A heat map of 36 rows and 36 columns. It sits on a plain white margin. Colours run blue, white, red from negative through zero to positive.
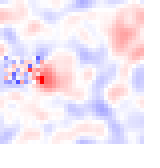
The halves do not mirror each other. The texture is blotchy. Values change most from cell to cell in the middle left. In the middle left lies a patch that is rougher than the rest. Two bumps rise from the field.
